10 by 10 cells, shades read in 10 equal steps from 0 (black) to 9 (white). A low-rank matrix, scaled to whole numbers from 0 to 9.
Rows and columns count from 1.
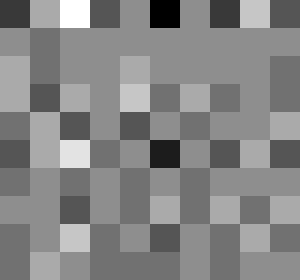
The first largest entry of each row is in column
3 1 1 5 2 3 2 6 3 2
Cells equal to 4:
25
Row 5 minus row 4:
-2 3 -3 0 -4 1 -2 1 0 2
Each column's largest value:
6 6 9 5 7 6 6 6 7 6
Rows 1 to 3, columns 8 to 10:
2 7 3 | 5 5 5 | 5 5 4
